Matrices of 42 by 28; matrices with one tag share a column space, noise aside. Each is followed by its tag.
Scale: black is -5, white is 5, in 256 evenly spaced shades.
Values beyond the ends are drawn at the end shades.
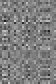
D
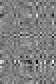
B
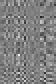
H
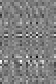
B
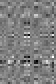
B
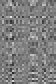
H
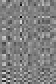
H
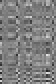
H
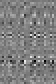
B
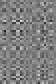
D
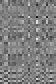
H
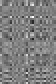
H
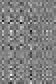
D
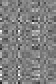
D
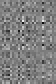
D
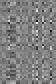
D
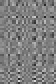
H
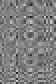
H
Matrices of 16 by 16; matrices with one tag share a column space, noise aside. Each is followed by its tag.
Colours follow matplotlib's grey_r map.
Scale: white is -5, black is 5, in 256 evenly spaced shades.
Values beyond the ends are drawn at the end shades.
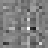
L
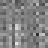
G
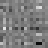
L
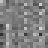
G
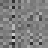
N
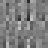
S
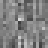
S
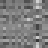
N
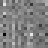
G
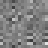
N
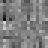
S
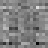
L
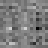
L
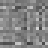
L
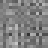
G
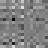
N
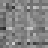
L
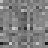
L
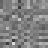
N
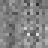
G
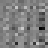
L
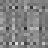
L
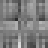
S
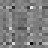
L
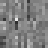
S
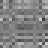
N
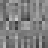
S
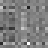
L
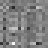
L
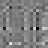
L
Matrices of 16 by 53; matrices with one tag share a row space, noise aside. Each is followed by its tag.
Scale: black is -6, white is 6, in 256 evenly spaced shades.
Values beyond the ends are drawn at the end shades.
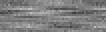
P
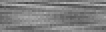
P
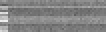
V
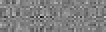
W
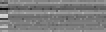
V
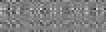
W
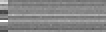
V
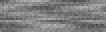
P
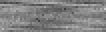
P
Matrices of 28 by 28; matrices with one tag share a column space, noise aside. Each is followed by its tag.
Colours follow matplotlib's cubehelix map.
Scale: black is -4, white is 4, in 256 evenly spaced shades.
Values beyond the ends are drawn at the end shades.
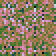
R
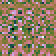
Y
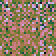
R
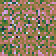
Y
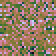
R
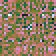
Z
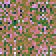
R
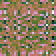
Y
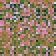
R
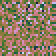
R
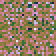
R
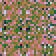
Y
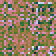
R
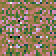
Y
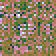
Z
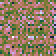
Y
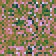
R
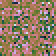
Y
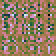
Z
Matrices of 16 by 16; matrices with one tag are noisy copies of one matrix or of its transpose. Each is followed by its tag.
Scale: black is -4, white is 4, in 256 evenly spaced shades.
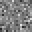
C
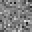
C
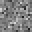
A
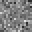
C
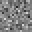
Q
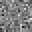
C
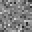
C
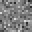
C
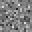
Q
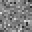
C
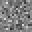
Q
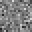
C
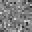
C
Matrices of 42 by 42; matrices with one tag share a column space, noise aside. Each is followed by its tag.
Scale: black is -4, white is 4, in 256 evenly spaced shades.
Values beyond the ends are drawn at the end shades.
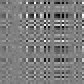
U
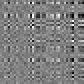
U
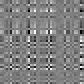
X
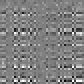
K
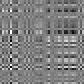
X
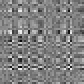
X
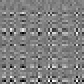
K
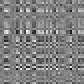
X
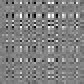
U
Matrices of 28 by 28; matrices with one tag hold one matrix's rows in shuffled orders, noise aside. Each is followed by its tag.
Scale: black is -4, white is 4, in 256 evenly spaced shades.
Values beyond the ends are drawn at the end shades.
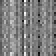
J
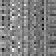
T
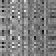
T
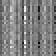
J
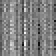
J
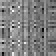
T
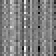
J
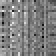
T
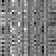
T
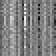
J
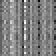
J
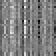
J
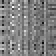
T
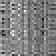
T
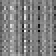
J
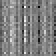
J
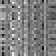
T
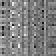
T
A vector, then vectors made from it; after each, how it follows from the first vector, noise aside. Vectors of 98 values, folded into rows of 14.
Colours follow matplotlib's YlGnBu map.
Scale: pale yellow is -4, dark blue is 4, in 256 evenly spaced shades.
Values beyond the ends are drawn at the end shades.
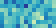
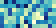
scaled up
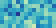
wrapped around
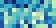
scaled up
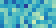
copied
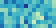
copied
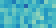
shrunk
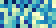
scaled up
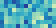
copied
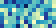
scaled up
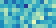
copied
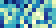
scaled up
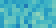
shrunk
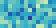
wrapped around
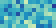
wrapped around
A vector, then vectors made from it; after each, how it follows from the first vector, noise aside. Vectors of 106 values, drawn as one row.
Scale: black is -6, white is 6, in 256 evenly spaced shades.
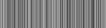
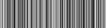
scaled up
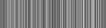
negated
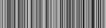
scaled up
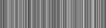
negated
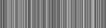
negated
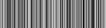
scaled up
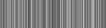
negated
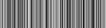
scaled up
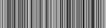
scaled up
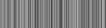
wrapped around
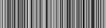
scaled up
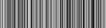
scaled up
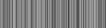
wrapped around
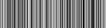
scaled up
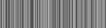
wrapped around
